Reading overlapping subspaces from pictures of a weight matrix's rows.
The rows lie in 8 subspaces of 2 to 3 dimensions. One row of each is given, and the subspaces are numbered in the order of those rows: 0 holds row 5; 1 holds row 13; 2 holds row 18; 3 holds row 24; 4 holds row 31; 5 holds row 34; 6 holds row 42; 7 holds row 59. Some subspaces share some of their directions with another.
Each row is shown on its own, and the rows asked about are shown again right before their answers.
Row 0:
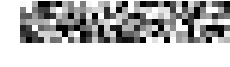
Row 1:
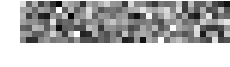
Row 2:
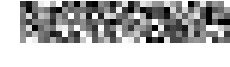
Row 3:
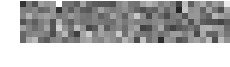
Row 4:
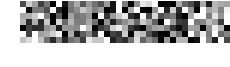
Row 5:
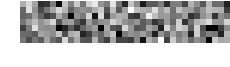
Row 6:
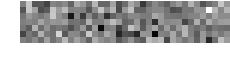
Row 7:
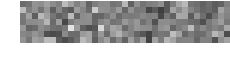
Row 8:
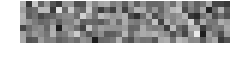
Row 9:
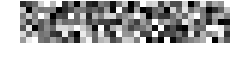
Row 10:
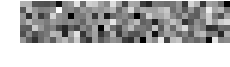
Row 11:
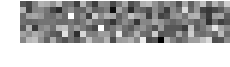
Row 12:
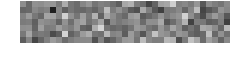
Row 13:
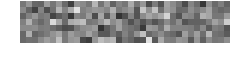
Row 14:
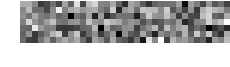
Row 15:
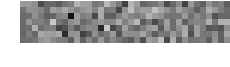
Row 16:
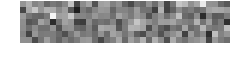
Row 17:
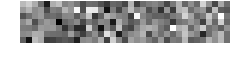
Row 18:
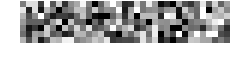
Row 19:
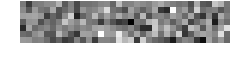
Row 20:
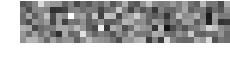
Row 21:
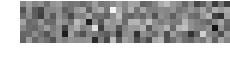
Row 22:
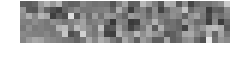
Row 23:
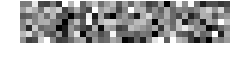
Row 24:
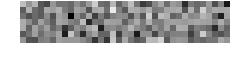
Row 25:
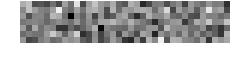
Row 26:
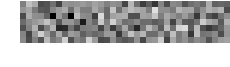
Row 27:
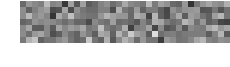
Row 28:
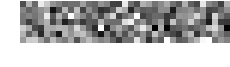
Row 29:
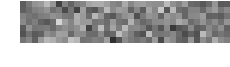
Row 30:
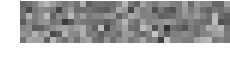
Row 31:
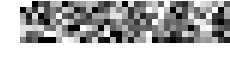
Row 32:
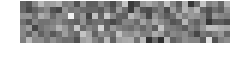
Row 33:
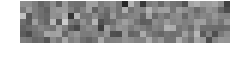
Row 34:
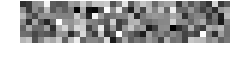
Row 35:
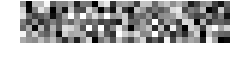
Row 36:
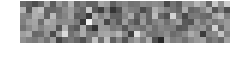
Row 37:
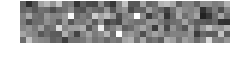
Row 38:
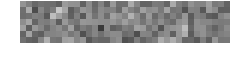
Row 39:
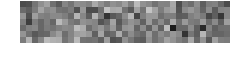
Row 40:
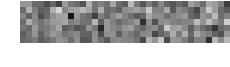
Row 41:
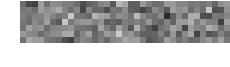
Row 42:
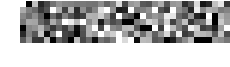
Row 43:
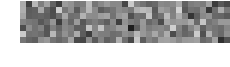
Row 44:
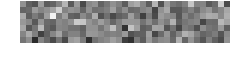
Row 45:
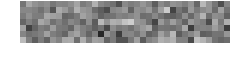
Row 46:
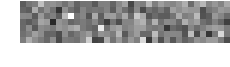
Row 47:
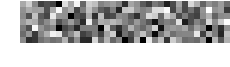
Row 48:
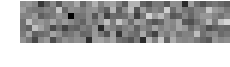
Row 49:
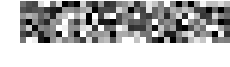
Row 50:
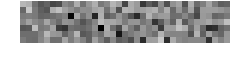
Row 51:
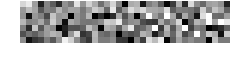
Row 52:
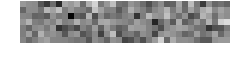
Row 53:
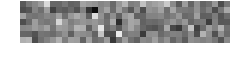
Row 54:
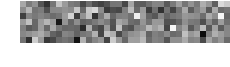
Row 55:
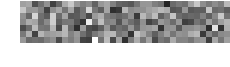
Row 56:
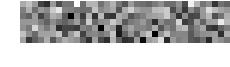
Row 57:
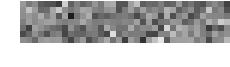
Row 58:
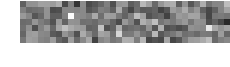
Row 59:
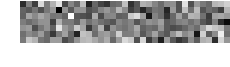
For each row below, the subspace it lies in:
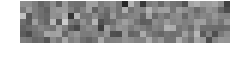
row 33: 4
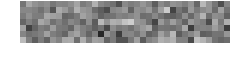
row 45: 6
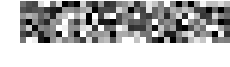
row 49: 4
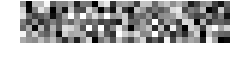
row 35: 7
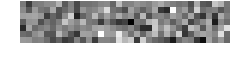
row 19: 6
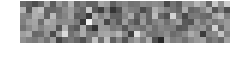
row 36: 3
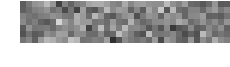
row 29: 5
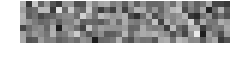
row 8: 7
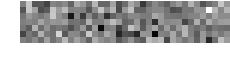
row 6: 7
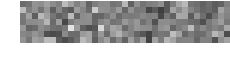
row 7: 4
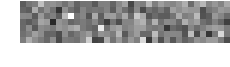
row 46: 1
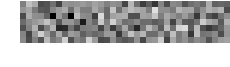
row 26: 0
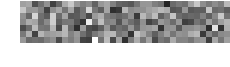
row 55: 3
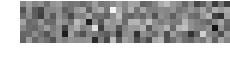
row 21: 3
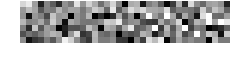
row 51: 2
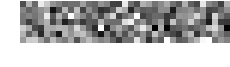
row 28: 6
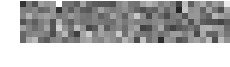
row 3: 7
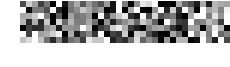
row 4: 2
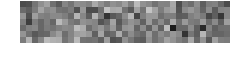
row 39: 5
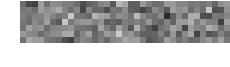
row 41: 2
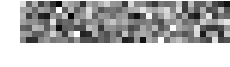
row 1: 7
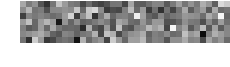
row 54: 5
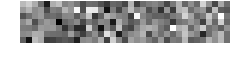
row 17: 5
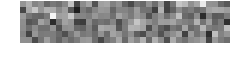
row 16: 1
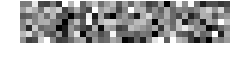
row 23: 4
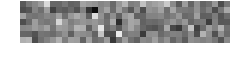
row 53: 5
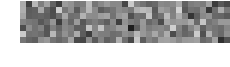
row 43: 7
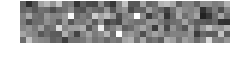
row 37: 2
